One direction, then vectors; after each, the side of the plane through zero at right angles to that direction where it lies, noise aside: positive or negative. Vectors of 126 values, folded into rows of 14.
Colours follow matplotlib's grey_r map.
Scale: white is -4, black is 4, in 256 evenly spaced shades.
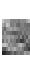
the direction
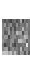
negative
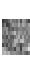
negative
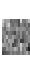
positive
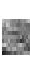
positive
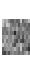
positive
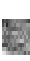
negative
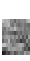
positive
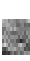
positive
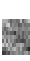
positive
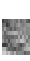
negative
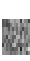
negative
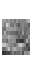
positive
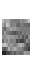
positive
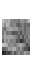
positive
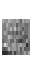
positive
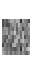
negative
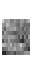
positive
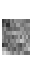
negative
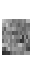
positive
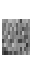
positive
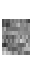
negative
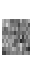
positive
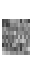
negative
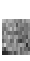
positive
